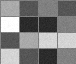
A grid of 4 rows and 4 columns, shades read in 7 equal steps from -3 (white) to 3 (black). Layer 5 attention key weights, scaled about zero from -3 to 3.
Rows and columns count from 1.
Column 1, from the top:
-1 -3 1 -2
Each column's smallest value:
-3 -1 -2 -2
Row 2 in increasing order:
-3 0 2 2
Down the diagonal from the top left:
-1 2 -2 0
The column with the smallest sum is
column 1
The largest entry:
2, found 3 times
